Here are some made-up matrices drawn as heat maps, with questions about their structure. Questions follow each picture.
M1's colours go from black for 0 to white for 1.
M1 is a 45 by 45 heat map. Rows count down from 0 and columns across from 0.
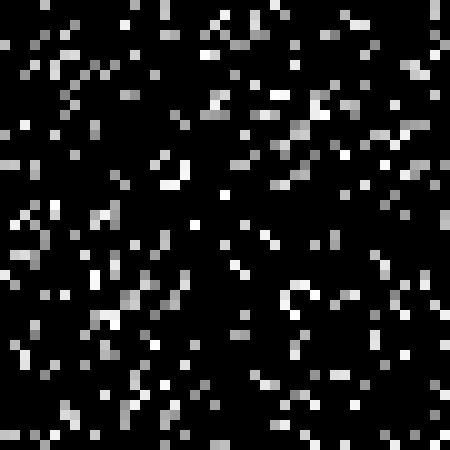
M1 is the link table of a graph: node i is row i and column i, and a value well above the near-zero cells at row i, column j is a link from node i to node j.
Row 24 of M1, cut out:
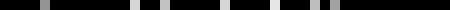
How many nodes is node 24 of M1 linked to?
7
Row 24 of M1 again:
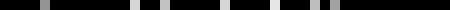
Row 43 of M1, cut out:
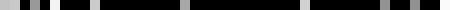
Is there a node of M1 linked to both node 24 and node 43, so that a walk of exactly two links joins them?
no
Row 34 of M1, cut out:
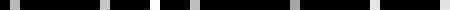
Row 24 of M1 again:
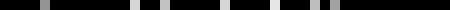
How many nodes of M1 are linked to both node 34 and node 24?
0
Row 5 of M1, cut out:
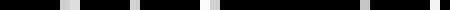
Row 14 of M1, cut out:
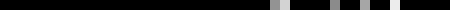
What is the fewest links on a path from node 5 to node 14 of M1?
2
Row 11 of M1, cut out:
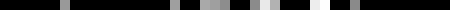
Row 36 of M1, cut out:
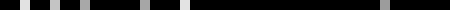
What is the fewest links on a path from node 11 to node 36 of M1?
3
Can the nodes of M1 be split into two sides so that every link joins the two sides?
yes
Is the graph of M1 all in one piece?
yes
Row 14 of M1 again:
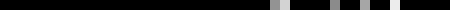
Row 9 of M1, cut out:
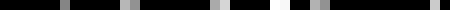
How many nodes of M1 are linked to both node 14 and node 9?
2
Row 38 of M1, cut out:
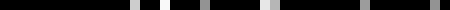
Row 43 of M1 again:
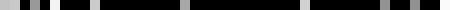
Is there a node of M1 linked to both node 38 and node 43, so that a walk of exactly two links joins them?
no
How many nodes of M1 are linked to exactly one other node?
0
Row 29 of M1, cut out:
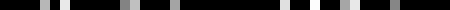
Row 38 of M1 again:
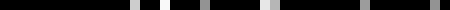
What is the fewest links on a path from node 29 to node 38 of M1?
2
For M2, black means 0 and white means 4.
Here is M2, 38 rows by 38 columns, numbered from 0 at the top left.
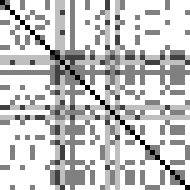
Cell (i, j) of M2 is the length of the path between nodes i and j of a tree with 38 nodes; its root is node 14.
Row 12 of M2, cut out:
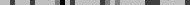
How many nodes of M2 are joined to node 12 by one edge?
8
